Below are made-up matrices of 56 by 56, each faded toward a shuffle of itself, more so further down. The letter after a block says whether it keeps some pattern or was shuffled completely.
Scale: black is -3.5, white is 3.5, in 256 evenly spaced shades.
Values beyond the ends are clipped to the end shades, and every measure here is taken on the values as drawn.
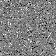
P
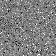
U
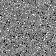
U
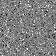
P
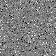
P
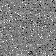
P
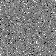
P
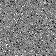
U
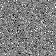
U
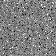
U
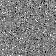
P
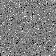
P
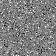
U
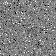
U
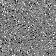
P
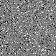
P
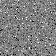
U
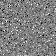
U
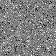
P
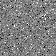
U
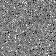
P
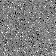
P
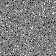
U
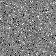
U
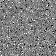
U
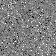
U
